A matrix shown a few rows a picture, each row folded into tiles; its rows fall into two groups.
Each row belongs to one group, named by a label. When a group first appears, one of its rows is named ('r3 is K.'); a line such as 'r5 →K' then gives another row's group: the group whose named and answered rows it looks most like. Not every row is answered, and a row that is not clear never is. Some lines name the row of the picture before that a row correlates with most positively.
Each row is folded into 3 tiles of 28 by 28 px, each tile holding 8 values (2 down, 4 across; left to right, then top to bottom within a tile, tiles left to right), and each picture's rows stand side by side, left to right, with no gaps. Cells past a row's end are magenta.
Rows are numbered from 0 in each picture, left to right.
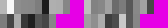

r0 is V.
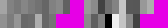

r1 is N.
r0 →V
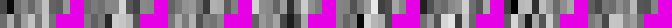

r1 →N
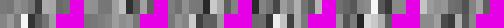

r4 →N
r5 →V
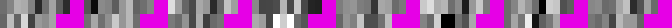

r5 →V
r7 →N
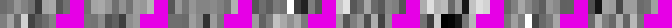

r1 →V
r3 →N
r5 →V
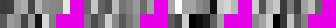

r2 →V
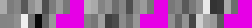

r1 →V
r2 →N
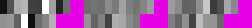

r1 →N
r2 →N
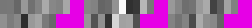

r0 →N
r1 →N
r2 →N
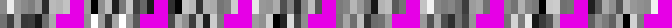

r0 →V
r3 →V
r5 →V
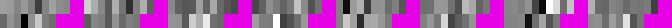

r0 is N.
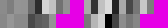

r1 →V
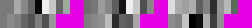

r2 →V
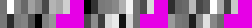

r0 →V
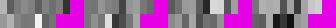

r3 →V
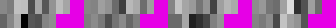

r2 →V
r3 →N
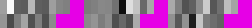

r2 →N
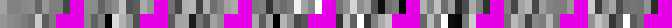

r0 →V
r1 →N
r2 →V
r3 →N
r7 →V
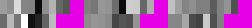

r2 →V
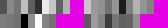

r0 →N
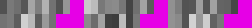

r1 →V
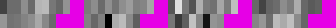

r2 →V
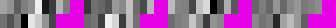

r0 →N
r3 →N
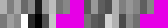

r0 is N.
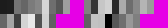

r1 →V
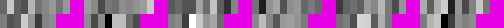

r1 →N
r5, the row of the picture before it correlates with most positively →1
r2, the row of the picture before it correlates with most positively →0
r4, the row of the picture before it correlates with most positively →0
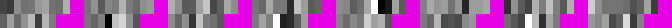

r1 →N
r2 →N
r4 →N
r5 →V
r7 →V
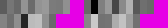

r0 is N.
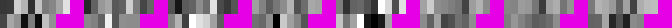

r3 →N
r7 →V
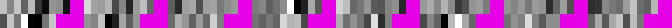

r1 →V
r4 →V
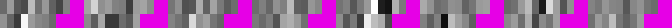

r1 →V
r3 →N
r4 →N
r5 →N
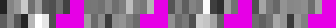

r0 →N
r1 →N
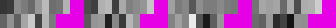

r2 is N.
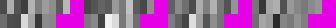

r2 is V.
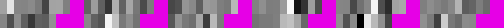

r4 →N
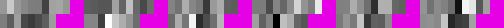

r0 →V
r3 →N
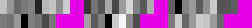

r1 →N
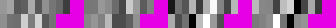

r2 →N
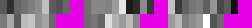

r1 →N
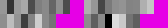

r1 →N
